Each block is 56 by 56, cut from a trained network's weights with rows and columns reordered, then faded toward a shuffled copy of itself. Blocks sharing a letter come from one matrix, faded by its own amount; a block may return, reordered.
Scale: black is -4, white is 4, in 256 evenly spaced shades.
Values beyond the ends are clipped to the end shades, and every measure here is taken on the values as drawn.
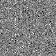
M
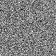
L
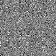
M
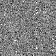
M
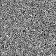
L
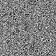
L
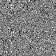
M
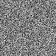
L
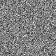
L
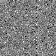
M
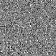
M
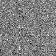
M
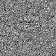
M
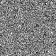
L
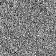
L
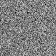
L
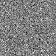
M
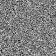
L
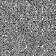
M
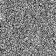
L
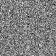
L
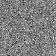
M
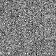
L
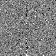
M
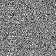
M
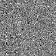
M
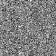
L
